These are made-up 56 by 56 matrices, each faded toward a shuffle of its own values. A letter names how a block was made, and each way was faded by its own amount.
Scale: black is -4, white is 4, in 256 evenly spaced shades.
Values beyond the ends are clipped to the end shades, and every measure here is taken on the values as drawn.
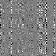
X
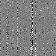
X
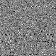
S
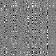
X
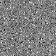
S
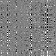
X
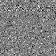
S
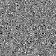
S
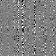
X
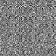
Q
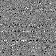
S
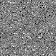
S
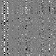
X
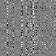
X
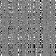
X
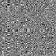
Q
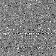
S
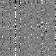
X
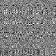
Q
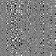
X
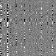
X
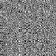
Q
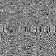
Q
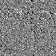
S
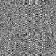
Q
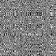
Q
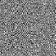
Q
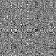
Q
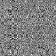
Q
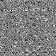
S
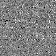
S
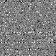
S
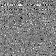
S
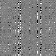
X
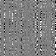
X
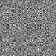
Q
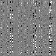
X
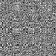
Q
